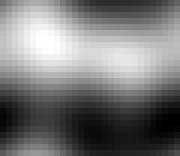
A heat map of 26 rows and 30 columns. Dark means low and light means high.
Lone odd cells: none. Ninth with the highest average: top left. Average level on the scale: 50%.
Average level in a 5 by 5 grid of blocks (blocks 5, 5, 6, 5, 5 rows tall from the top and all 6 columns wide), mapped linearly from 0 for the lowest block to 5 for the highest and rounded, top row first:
4 4 2 1 2
4 5 4 4 4
3 3 3 4 3
0 1 0 1 0
1 1 0 0 0
